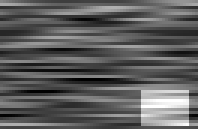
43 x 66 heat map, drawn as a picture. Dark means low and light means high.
The grain runs across in streaks. Neither half mirrors the other. An odd patch, higher than its surroundings, sits in the bottom right. The bottom right is the ninth with the highest average.
